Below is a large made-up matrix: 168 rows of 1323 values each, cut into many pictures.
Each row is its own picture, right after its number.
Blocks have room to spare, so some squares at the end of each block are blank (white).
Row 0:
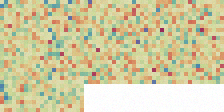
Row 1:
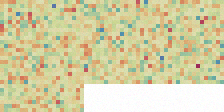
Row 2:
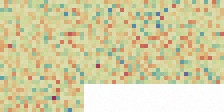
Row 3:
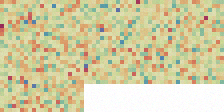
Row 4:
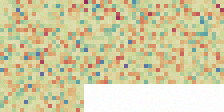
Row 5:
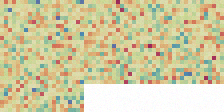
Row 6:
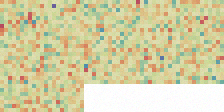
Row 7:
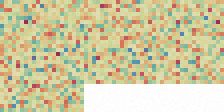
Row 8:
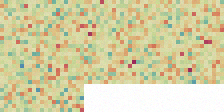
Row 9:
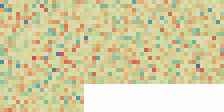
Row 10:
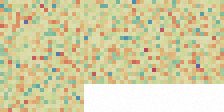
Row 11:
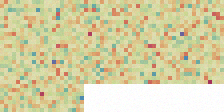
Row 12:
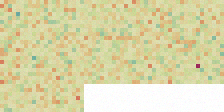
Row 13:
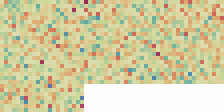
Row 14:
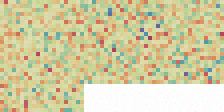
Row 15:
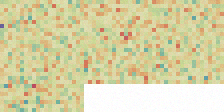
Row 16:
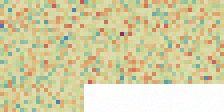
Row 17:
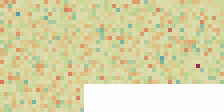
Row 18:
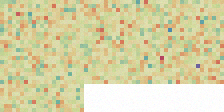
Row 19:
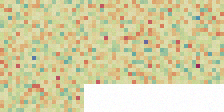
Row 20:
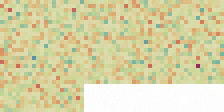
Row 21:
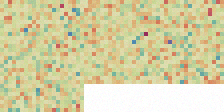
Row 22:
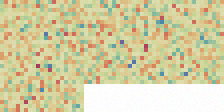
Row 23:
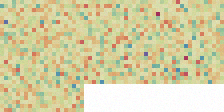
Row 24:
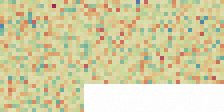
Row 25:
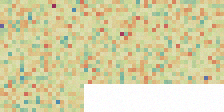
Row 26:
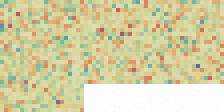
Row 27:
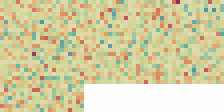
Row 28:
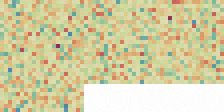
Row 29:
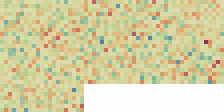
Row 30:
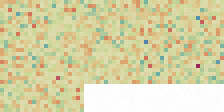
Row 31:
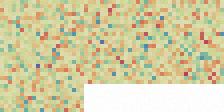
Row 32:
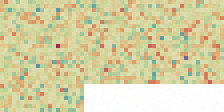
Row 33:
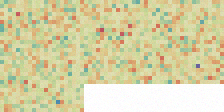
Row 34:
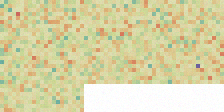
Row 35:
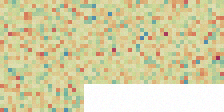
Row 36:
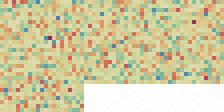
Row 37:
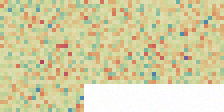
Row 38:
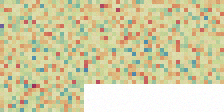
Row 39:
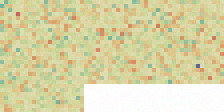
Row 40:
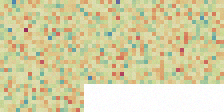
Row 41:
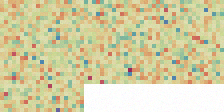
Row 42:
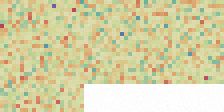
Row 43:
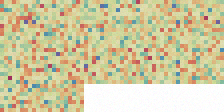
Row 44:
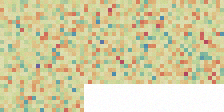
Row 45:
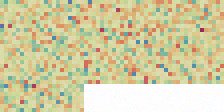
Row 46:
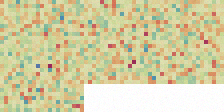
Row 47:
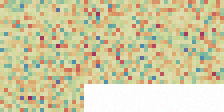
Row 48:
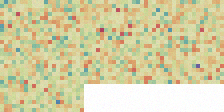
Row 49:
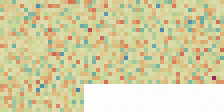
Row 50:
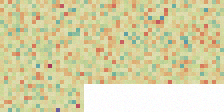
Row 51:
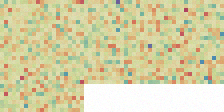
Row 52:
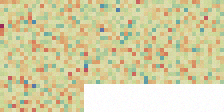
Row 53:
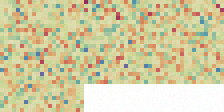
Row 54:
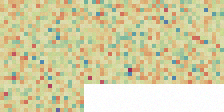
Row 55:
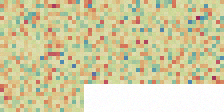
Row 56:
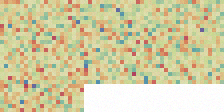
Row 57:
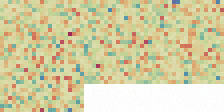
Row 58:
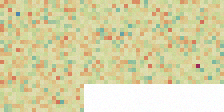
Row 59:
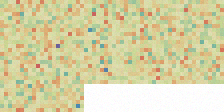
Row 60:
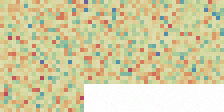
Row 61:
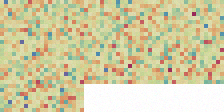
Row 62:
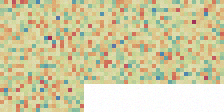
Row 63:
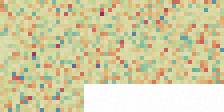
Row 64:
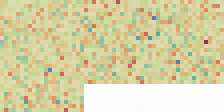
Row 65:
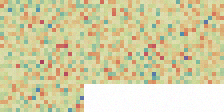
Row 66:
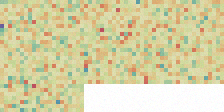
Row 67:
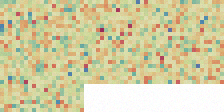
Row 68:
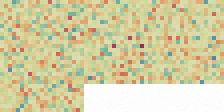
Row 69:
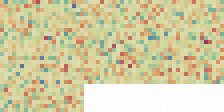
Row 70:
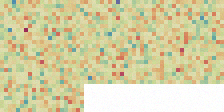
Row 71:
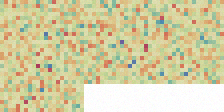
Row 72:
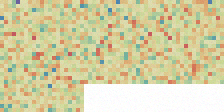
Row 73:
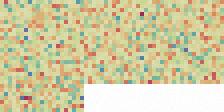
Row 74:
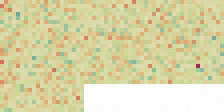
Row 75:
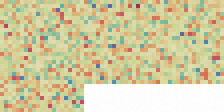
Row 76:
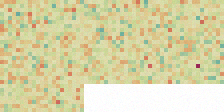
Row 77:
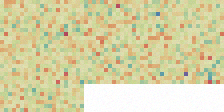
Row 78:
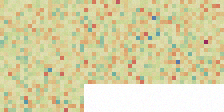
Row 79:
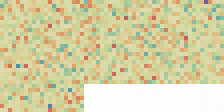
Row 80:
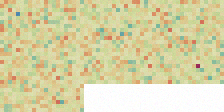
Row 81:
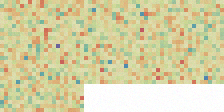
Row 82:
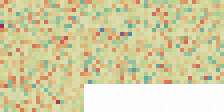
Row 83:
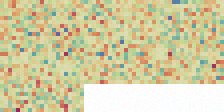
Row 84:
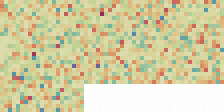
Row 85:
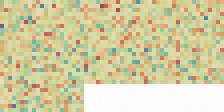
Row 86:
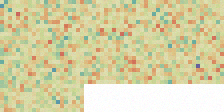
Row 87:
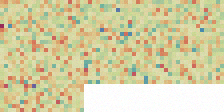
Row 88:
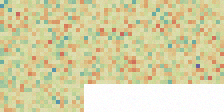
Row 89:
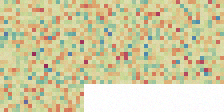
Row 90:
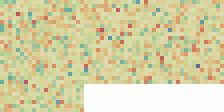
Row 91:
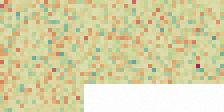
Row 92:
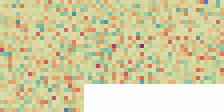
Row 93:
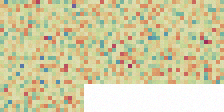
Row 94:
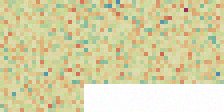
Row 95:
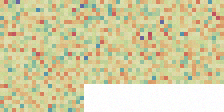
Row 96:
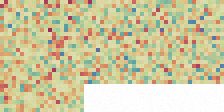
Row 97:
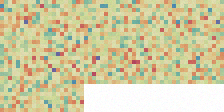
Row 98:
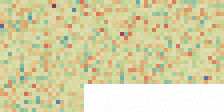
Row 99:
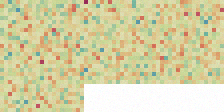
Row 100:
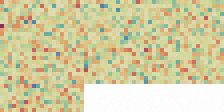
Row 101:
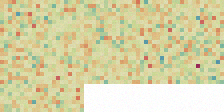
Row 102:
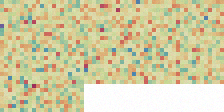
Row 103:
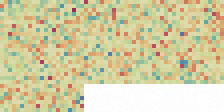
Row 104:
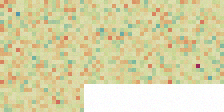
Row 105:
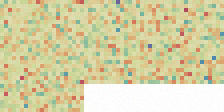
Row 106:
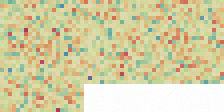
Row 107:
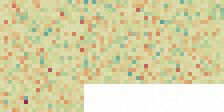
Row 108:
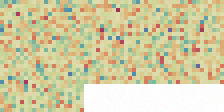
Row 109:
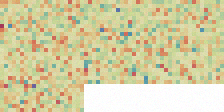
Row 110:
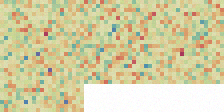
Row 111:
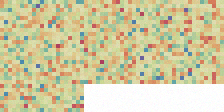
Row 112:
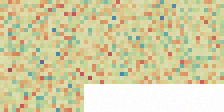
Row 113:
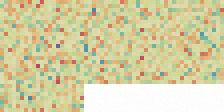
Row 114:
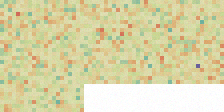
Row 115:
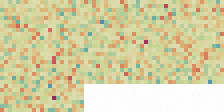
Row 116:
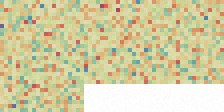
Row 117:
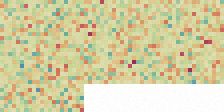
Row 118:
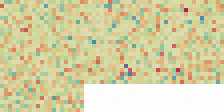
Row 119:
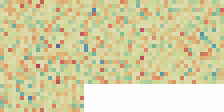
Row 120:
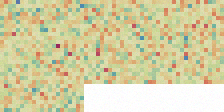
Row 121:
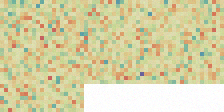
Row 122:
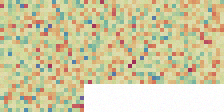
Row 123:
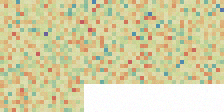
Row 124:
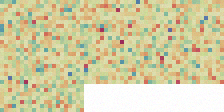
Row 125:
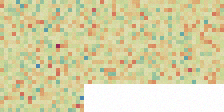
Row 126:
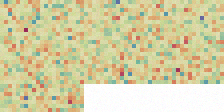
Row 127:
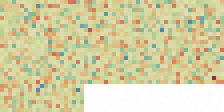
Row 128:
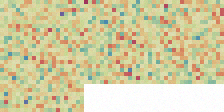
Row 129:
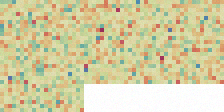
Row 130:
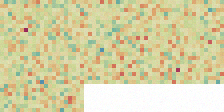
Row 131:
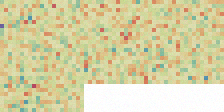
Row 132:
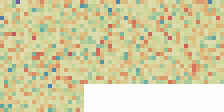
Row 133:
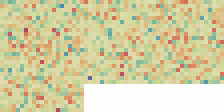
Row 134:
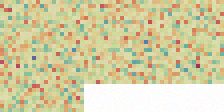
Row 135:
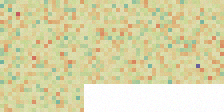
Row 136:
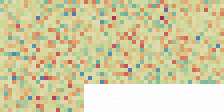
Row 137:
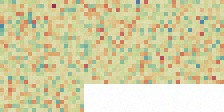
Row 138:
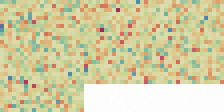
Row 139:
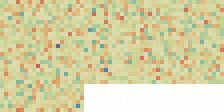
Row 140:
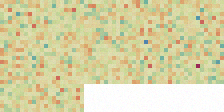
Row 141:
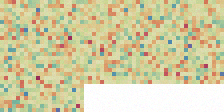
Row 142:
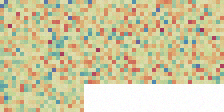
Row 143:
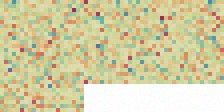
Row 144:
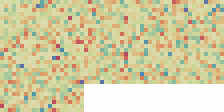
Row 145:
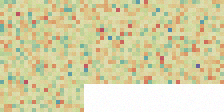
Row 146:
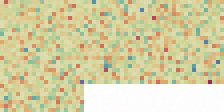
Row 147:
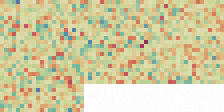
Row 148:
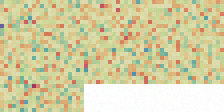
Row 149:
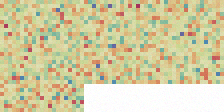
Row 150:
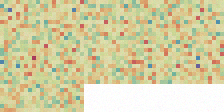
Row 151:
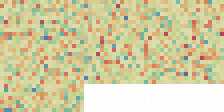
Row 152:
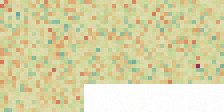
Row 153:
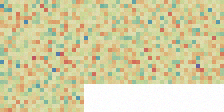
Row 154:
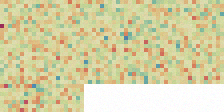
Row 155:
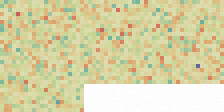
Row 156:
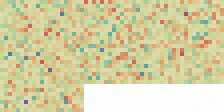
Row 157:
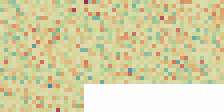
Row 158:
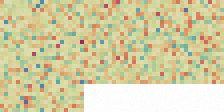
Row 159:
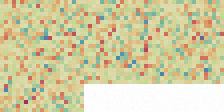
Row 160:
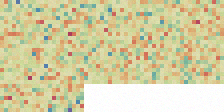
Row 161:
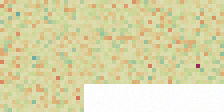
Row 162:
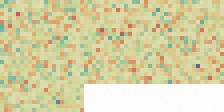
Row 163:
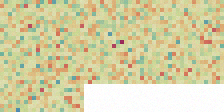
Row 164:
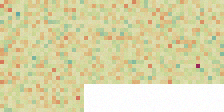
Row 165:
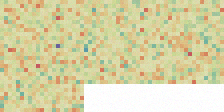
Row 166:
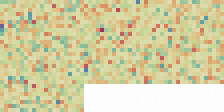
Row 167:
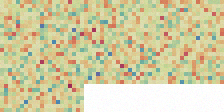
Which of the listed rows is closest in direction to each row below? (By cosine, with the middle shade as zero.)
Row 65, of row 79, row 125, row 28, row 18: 125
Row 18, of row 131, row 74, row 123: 131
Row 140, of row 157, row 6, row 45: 6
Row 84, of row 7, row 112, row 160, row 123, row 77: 112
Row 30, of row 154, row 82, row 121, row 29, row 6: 6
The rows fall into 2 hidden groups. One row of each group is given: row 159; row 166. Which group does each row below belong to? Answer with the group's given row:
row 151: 159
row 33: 166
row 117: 159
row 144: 159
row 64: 159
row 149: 159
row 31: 159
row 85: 166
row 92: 159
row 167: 159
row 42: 166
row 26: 166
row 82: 166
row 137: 166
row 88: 166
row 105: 159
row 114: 166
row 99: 159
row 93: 159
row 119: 159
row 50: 159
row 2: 159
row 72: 159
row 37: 159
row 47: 159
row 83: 159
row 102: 166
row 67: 166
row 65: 159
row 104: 166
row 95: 159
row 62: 159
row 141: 159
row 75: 159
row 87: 166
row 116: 166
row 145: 166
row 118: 159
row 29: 159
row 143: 159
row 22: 159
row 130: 159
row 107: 159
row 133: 159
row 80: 166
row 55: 166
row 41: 159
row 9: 166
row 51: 159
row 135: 166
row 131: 166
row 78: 159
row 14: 159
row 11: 159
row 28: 159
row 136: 159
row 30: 166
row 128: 159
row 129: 166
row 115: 159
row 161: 166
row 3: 166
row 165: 159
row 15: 166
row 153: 166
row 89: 159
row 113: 159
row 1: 166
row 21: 159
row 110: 159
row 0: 166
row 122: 159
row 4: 159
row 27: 159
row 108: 166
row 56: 166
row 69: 159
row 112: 159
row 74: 166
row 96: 166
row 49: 166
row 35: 159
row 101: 166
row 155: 166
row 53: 159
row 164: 166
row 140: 166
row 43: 166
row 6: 166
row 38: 166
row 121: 159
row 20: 166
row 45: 166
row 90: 166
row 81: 159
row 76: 166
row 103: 159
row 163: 159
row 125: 159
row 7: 166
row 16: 166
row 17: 166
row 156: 159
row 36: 159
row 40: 159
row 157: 159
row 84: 159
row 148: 166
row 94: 159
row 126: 159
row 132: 159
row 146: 159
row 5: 159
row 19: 166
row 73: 159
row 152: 166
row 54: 159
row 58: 166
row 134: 166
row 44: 159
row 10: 166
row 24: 166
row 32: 159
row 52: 166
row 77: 159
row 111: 159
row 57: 159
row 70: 159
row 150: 166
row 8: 159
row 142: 166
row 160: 159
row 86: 166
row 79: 159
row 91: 166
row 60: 159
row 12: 166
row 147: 159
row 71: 159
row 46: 159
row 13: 159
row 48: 166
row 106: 159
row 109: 166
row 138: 166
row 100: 166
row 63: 159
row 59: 159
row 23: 159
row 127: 166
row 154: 166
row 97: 166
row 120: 159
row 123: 159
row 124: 166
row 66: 166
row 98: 166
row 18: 166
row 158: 159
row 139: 159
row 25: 166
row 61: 159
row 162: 166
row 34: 166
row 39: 166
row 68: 159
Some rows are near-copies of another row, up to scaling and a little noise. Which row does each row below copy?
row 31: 44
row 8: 117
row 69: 93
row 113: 119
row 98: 25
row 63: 84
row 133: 106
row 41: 54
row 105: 51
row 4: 53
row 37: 65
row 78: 64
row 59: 139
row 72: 132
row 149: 75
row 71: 22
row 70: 40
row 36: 62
